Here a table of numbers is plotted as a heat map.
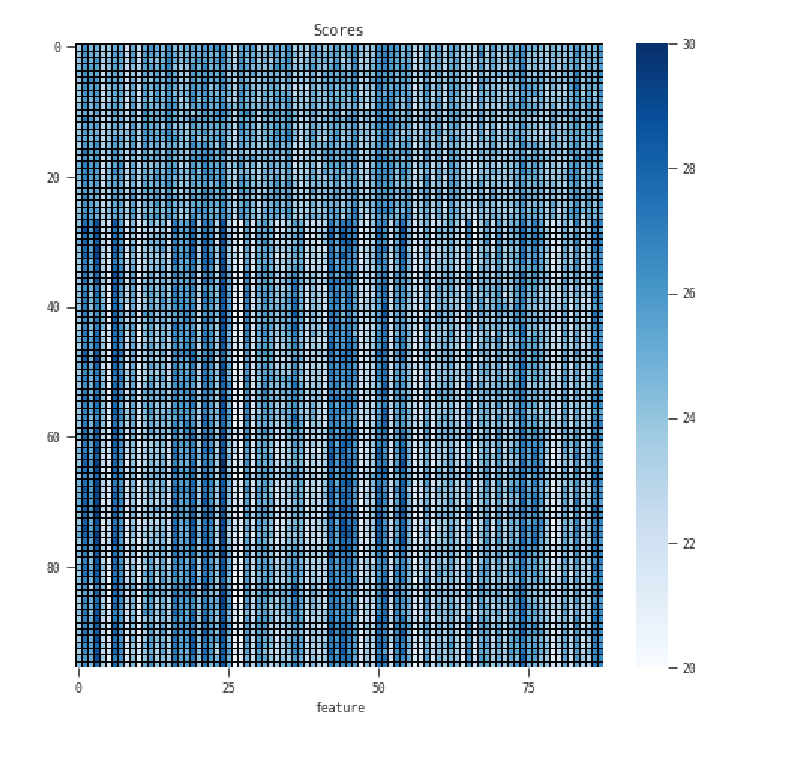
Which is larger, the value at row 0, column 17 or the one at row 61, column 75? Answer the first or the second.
the second
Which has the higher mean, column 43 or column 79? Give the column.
43
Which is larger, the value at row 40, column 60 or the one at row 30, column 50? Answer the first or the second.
the second
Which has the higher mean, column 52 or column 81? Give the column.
81
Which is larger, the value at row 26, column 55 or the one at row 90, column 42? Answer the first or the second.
the second
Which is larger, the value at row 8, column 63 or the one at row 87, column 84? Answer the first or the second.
the first
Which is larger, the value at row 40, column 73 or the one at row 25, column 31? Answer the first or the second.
the first
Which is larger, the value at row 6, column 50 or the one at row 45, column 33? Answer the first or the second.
the first
